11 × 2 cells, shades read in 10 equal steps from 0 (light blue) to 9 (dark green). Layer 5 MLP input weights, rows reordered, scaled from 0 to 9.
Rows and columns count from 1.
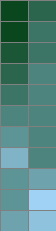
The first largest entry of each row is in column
1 1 1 1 1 1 2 2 1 1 1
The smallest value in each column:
2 0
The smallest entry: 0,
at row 10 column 2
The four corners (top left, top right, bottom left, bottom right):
9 7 3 1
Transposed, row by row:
9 9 8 7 6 5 4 2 4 4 3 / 7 6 6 5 5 5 5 5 3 0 1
